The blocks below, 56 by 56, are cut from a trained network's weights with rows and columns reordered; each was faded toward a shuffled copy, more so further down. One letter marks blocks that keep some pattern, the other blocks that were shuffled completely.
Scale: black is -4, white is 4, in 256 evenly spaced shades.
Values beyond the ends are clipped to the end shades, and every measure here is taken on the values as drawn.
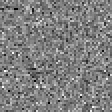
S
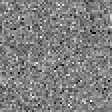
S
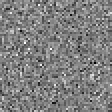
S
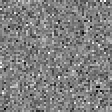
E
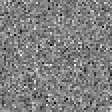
S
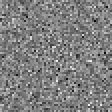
S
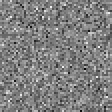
E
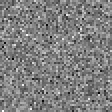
E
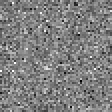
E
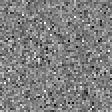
S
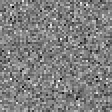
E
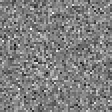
S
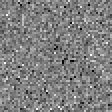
S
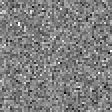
S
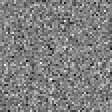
E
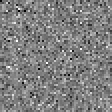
S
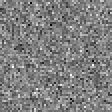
S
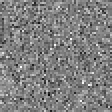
E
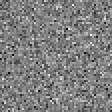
S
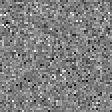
S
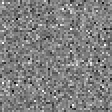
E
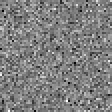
S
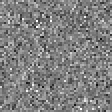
E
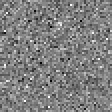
S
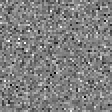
S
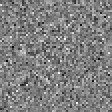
E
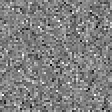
S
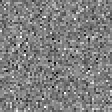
S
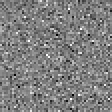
E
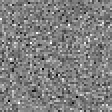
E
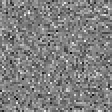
E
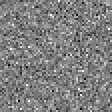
E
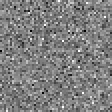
S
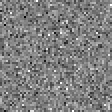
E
